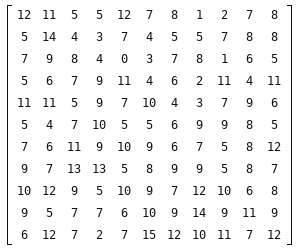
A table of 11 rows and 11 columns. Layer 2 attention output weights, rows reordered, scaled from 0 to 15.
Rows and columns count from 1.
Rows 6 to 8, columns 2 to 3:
4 7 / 6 11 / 7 13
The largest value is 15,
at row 11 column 6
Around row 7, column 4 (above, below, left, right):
10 13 11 10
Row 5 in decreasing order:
11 11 10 9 9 7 7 6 5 4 3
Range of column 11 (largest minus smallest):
7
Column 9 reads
2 7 1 11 7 9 5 5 10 9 11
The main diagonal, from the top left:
12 14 8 9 7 5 6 9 10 11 12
